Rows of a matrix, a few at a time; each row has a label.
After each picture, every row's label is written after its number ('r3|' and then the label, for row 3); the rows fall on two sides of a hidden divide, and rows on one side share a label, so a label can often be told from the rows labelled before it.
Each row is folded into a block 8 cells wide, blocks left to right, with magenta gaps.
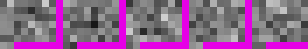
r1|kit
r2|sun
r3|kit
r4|kit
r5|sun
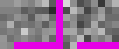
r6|kit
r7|kit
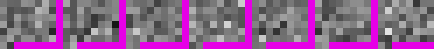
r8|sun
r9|sun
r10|kit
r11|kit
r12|sun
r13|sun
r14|kit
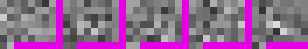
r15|kit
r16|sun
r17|kit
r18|kit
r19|sun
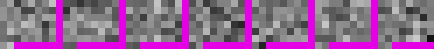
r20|kit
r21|kit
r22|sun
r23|sun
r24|sun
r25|kit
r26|kit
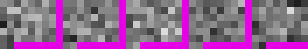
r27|kit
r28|kit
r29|kit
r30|kit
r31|sun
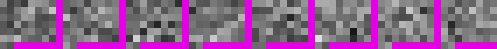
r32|sun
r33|sun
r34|sun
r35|sun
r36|sun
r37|sun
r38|kit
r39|sun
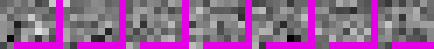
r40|kit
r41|sun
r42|kit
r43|kit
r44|sun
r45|kit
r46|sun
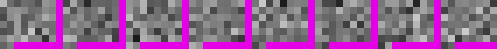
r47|sun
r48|sun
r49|kit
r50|kit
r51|kit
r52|sun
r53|kit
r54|sun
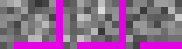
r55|kit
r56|sun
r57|sun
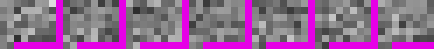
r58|sun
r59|sun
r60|kit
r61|sun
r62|kit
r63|sun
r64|sun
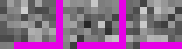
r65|kit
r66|sun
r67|sun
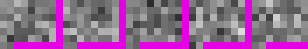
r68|kit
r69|kit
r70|sun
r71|kit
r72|kit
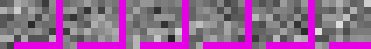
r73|sun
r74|kit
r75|kit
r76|kit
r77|sun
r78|kit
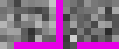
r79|kit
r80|sun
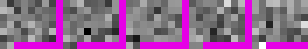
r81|kit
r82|sun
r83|kit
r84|sun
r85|kit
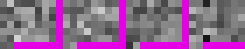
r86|kit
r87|sun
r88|kit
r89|sun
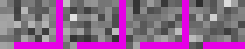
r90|kit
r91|kit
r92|kit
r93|sun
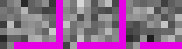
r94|kit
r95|kit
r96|kit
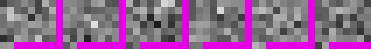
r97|kit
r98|kit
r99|sun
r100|sun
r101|kit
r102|sun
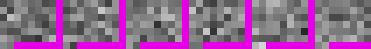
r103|sun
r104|sun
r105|sun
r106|sun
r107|kit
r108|kit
